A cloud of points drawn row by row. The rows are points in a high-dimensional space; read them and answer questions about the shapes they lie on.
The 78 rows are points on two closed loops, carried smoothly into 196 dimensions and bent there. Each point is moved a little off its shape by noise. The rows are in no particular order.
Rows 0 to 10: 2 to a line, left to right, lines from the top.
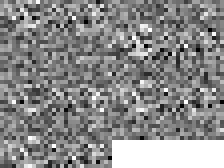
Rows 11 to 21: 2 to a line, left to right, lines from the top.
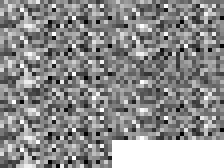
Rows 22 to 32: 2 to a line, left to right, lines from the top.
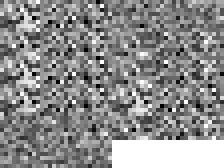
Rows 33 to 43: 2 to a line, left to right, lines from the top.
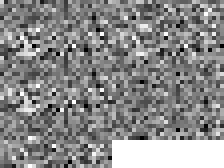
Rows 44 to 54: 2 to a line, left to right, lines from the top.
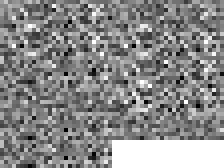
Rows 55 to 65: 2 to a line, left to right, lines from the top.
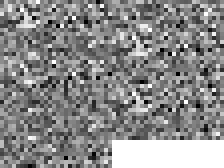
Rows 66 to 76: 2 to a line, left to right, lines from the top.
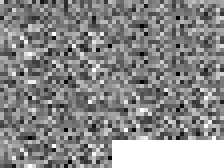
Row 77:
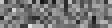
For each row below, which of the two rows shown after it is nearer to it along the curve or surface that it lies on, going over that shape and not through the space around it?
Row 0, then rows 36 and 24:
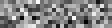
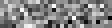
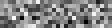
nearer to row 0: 24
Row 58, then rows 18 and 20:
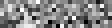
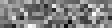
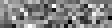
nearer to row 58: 20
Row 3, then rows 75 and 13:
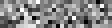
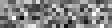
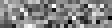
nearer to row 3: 75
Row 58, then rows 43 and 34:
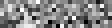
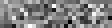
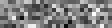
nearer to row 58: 43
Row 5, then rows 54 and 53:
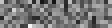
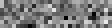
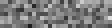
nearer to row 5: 54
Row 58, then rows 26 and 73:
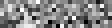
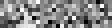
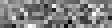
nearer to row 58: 26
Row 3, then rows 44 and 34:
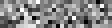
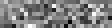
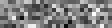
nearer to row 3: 34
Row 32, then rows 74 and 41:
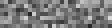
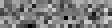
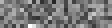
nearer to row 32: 74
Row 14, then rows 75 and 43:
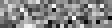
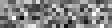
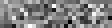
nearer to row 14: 43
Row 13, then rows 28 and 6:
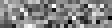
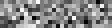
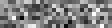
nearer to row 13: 6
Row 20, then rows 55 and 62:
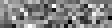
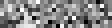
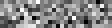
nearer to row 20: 55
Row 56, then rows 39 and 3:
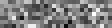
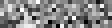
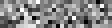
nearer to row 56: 3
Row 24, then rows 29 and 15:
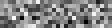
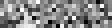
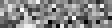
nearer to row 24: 29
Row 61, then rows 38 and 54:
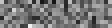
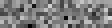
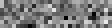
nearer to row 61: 54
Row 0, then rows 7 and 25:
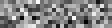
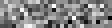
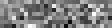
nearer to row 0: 25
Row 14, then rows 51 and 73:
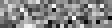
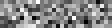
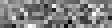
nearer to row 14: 73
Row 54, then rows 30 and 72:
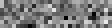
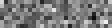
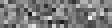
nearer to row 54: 30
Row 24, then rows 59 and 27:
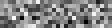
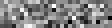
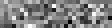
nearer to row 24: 27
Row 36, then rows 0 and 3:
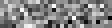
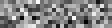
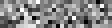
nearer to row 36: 3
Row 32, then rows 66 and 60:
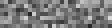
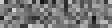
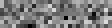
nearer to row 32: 60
